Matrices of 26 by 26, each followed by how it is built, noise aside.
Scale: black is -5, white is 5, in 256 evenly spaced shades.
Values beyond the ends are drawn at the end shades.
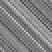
Toeplitz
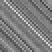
Toeplitz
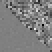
upper triangular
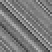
Toeplitz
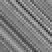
Toeplitz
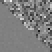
upper triangular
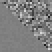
upper triangular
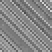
Toeplitz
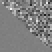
upper triangular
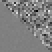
upper triangular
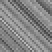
Toeplitz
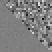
upper triangular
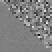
upper triangular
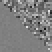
upper triangular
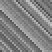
Toeplitz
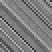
Toeplitz
